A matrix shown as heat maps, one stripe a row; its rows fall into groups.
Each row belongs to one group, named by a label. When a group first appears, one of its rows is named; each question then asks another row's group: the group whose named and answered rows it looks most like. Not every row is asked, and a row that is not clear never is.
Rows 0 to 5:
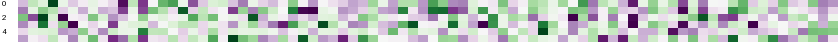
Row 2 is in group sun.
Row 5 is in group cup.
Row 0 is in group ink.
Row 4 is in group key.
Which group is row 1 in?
ink
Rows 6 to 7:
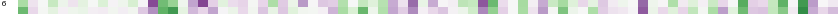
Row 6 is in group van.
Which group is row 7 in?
van
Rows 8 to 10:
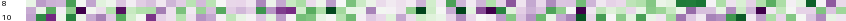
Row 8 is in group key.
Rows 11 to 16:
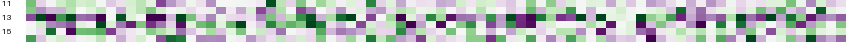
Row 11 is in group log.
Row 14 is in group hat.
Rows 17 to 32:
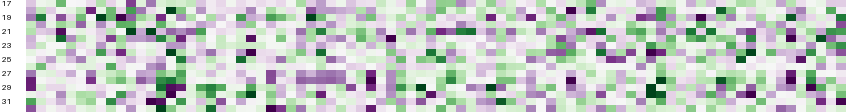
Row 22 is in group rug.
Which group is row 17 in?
ink
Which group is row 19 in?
hat
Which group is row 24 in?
van
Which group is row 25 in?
cup
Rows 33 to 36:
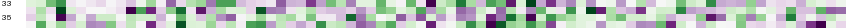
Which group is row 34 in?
ink
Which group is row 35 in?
hat
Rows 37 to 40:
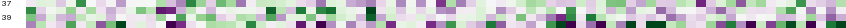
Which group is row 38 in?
log
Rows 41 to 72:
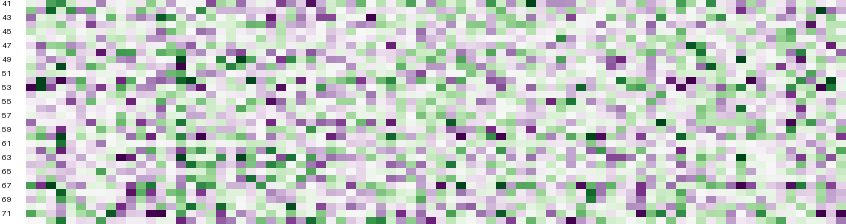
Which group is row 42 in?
sun
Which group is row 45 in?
van
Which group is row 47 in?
rug
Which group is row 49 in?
cup
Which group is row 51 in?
van
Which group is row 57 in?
cup
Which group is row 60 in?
ink
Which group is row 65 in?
hat
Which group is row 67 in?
sun
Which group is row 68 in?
ink
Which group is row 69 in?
ink
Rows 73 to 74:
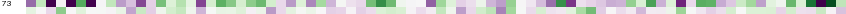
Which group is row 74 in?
ink
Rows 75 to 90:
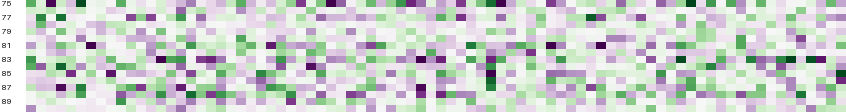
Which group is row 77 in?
ink
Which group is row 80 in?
cup
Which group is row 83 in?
van
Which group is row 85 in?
rug
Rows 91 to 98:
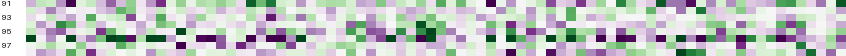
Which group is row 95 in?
cup
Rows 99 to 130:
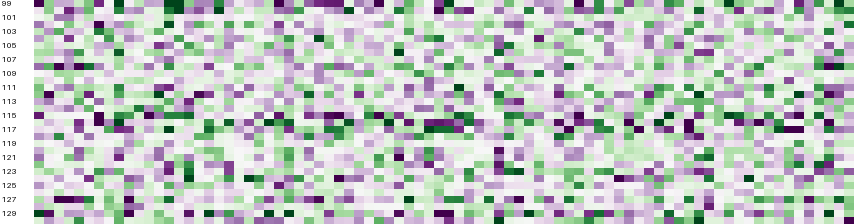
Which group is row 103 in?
sun
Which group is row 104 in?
hat
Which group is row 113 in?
key
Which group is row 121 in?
rug
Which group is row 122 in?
van
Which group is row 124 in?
cup
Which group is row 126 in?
hat
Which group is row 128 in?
hat
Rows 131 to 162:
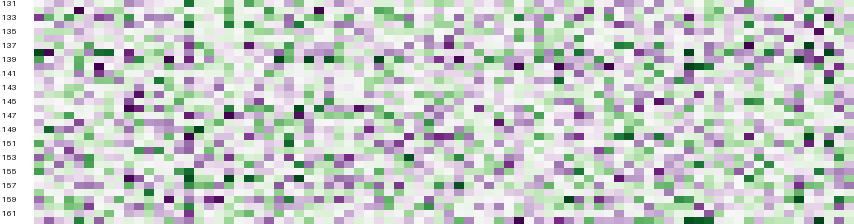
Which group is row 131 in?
cup
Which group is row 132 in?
sun
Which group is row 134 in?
cup
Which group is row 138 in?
sun
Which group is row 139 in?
log
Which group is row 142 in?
key
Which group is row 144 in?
ink
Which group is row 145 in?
van
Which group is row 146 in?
cup
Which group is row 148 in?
rug
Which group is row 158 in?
log
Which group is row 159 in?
van
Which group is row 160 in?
ink
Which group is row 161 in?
hat
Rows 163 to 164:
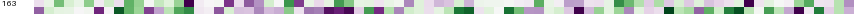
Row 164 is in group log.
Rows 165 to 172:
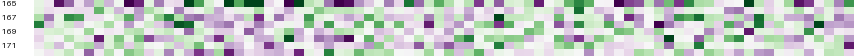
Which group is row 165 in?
cup
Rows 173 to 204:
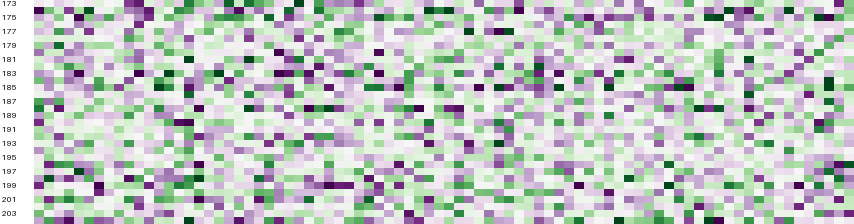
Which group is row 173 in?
cup
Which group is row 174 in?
hat
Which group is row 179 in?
sun
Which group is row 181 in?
cup
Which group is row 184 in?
sun
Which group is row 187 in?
sun
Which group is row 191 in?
van
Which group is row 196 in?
rug
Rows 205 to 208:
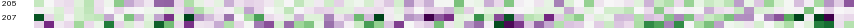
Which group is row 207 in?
van
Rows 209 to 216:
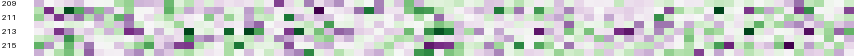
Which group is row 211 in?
sun
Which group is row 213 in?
cup
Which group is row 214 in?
ink
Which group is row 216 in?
ink
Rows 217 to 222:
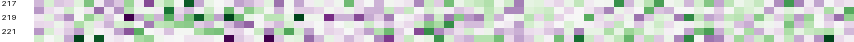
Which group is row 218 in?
key
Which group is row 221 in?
rug
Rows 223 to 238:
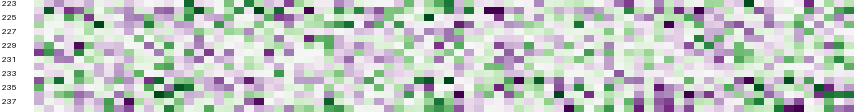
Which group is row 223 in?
cup
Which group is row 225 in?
ink
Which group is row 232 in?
key
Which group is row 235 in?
van
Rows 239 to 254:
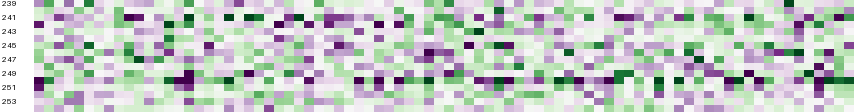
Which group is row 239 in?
hat
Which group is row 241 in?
cup
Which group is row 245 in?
ink
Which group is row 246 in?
van
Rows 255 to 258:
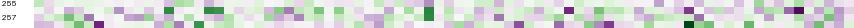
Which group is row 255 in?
van
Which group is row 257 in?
ink
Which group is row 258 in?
key
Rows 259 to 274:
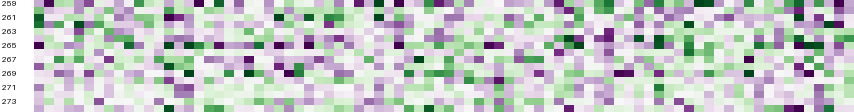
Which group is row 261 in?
log
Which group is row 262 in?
sun
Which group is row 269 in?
cup
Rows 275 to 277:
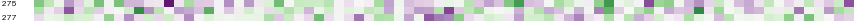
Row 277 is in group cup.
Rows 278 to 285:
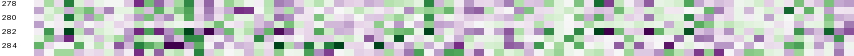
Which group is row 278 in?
ink
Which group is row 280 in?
ink
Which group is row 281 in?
rug
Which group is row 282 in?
ink
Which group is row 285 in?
ink
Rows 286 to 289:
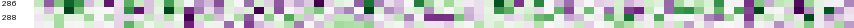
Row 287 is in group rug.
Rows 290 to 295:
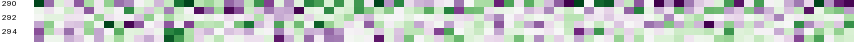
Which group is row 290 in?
van
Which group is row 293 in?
hat
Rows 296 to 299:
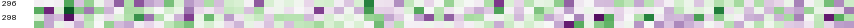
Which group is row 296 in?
rug
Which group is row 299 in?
van
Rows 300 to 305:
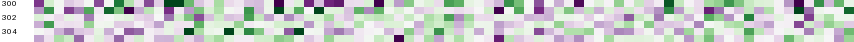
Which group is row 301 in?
hat
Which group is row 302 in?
cup
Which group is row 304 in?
cup
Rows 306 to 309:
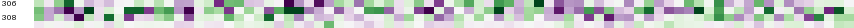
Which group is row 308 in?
sun
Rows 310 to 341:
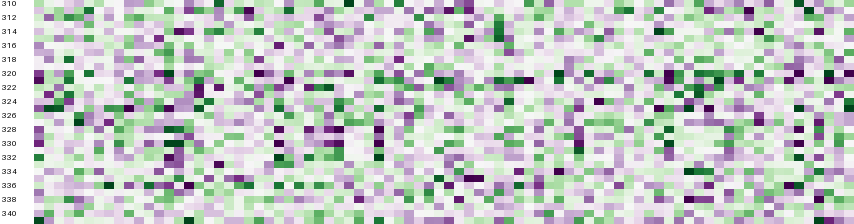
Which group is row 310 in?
log
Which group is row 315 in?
ink
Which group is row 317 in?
key
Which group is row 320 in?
rug
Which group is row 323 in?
rug
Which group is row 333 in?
log
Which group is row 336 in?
hat
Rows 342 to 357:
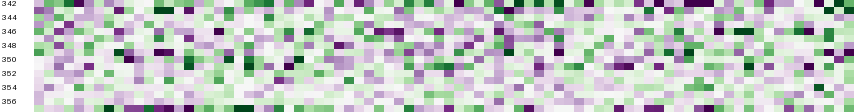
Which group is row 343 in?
key
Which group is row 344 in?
sun
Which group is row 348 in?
ink
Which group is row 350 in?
cup
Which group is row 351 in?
cup
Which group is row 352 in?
hat
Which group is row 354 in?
key
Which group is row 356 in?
rug
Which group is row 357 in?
hat
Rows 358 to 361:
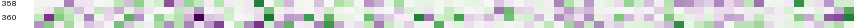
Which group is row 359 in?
rug
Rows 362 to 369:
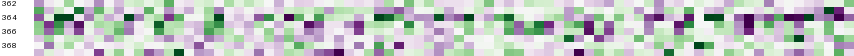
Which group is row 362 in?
key
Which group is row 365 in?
sun
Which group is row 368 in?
rug
